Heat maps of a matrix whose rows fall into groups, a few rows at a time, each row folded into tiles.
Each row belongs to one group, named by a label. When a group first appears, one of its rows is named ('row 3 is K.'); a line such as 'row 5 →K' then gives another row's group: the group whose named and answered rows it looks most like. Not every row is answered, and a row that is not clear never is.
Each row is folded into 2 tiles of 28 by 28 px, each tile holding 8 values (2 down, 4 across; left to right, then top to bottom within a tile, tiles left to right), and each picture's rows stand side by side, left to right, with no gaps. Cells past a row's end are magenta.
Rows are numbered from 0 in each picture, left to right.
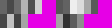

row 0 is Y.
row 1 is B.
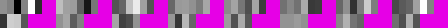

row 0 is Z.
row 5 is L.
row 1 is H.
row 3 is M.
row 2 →B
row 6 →Z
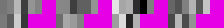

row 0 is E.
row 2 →H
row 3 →Y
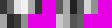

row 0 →B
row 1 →Z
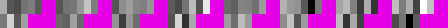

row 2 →M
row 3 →Y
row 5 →H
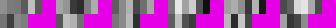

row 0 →E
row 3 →L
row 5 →B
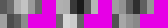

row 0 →B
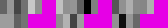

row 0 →Z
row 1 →H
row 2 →M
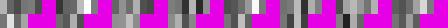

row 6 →M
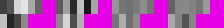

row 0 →B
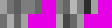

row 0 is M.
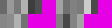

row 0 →L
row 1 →E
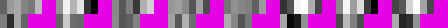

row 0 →M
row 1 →L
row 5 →B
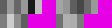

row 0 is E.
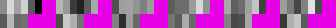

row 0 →L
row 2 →M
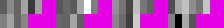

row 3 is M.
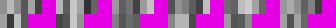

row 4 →B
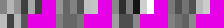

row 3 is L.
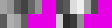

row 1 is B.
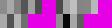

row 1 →M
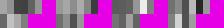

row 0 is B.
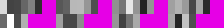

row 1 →B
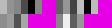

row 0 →H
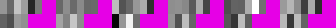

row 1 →L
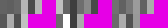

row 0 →Y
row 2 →Y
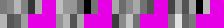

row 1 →H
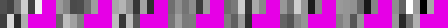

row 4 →E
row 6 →H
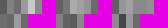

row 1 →B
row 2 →M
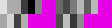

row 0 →H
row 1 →Y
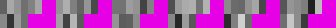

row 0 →M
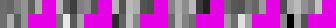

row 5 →M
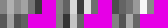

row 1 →E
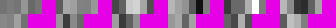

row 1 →M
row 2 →B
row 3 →H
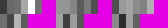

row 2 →M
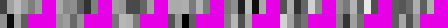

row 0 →M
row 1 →H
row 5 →Z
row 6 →E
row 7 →Y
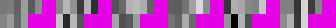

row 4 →M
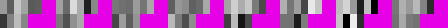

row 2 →Y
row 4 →L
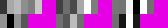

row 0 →M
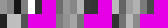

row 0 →Z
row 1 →L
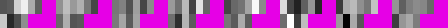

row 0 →B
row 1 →L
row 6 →M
